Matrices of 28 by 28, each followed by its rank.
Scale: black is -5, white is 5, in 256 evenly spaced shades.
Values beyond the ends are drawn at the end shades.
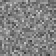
full rank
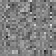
five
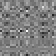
three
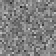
full rank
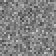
full rank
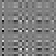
one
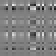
one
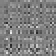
three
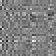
three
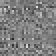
five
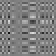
one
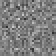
five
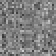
five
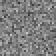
full rank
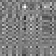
three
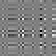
one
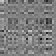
three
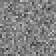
full rank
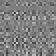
three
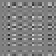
one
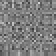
five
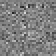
five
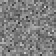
full rank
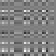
one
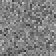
full rank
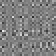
three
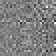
five
